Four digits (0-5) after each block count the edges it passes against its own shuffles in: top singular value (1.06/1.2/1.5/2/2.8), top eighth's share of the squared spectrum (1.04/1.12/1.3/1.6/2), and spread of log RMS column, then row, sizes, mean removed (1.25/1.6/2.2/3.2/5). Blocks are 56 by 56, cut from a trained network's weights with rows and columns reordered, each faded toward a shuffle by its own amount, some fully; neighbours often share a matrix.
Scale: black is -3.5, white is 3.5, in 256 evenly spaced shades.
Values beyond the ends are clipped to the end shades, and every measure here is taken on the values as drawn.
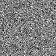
2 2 1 0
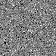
0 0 0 0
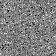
0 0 0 0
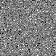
2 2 0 0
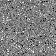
0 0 0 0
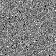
0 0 0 0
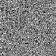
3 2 0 1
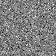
1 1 0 0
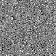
3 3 1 1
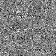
3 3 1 1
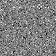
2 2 0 0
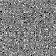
3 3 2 1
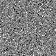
1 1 0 0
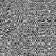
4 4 2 2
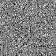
2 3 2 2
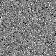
1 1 0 0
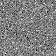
2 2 0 0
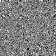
3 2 0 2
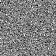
1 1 0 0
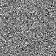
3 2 0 1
